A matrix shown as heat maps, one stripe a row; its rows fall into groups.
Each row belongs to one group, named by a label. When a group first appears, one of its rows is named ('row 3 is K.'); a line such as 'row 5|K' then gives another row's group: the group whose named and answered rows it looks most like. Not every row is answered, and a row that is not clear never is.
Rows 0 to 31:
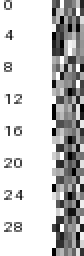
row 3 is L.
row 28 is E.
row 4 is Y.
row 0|E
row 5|Y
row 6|Y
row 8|E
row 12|L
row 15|L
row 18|L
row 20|L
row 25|L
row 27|L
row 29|L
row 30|L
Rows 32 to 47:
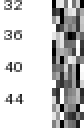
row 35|L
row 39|Y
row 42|L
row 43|E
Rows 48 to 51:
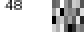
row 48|E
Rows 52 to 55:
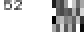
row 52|Y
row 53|L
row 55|E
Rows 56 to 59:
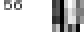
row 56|Y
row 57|Y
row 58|Y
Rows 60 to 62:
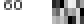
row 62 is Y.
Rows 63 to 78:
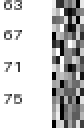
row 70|E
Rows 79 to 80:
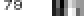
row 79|Y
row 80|Y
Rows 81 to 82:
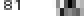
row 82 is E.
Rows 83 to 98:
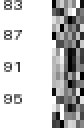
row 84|Y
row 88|L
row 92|E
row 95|L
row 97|E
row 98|Y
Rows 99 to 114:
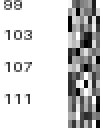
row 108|Y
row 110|Y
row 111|E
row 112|E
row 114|E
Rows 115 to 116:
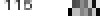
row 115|L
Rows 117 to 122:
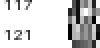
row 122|L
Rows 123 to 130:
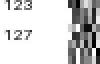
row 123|Y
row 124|L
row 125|L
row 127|L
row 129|E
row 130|E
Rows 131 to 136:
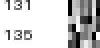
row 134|E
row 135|L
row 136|Y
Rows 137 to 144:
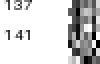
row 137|L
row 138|Y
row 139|L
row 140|Y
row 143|L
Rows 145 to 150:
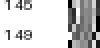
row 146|E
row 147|E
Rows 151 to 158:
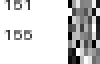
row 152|L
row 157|E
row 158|Y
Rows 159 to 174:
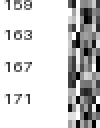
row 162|E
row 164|L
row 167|E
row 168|Y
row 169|E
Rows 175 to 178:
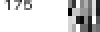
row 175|E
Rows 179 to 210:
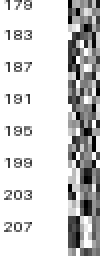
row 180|Y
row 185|Y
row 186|E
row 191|Y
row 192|L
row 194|E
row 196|L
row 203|E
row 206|Y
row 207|Y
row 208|Y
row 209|Y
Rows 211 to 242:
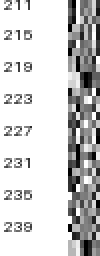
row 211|E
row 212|E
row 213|E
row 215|E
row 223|Y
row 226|Y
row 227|E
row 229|Y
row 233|Y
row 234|E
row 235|L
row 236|E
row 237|E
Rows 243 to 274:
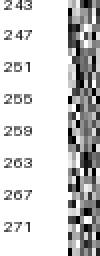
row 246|Y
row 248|Y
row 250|L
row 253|E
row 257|E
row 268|E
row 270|Y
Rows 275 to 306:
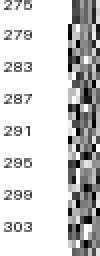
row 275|L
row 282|Y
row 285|L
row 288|Y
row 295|Y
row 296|E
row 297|E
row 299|L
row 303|Y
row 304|Y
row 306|L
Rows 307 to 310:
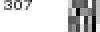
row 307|L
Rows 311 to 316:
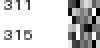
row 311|Y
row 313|L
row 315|E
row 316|L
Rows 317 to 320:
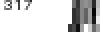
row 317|L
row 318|L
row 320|Y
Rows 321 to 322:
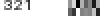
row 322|E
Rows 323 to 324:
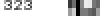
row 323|Y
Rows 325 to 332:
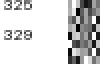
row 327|E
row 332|Y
